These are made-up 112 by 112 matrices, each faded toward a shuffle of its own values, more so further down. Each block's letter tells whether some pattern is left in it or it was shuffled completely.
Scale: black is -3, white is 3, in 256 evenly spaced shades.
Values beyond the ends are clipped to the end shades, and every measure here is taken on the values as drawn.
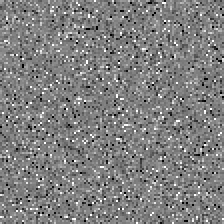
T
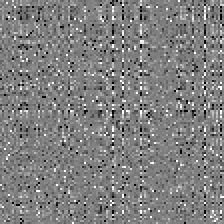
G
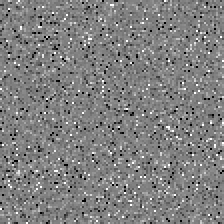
T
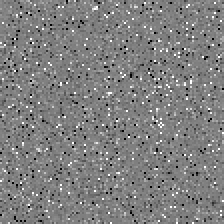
T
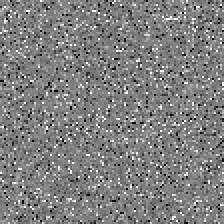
T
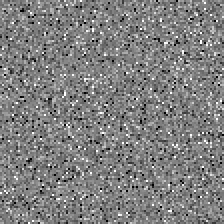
T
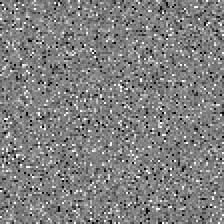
T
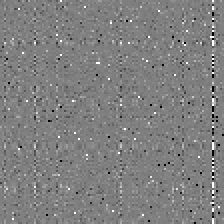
G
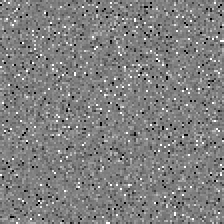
T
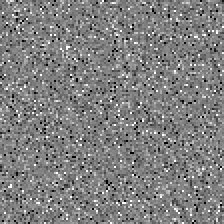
T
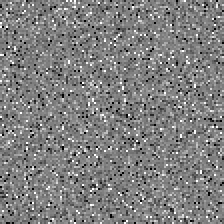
T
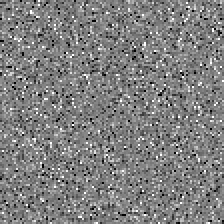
T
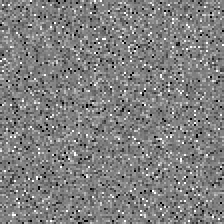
T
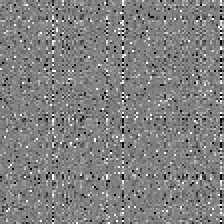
G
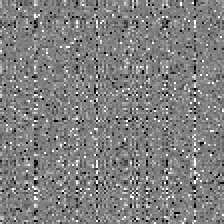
G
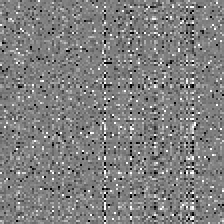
G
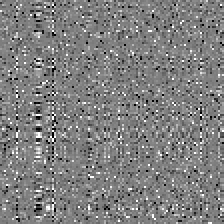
G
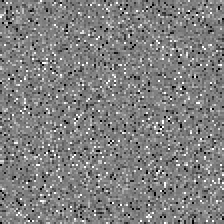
T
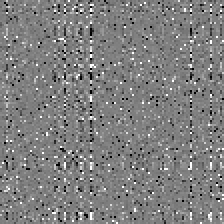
G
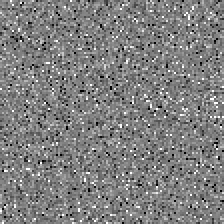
T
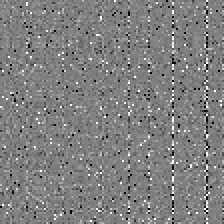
G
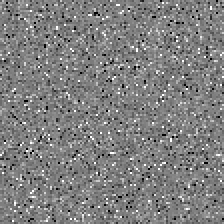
T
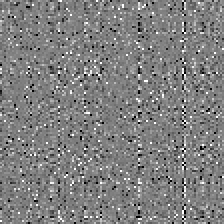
G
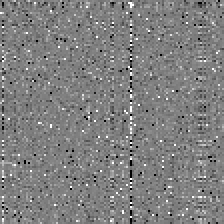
G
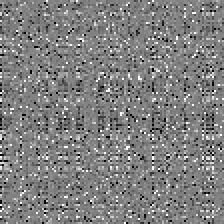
G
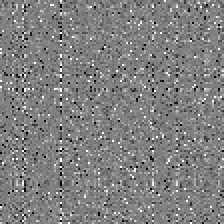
G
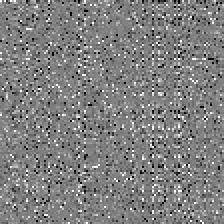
G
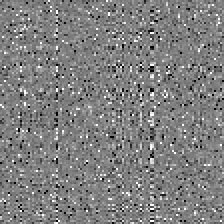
G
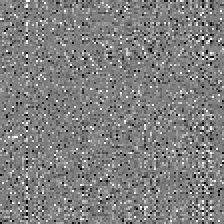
G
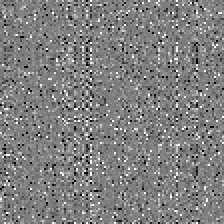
G
